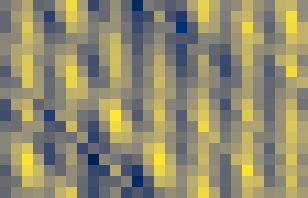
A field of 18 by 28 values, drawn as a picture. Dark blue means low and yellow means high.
Ninth with the lowest average: top middle. Stripes: upright, repeating 7 times. Average level on the scale: 60%.
